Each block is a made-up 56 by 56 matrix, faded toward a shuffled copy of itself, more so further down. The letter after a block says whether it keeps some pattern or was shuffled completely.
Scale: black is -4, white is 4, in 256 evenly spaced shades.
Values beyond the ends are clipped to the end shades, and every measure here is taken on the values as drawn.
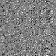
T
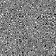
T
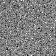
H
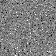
H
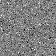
H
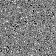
H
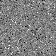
H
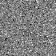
H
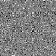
T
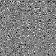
T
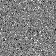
H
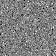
H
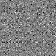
T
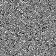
H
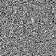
T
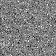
H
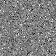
H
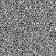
T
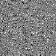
T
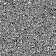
H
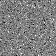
H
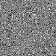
T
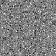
T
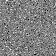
H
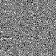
T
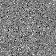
H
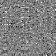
T
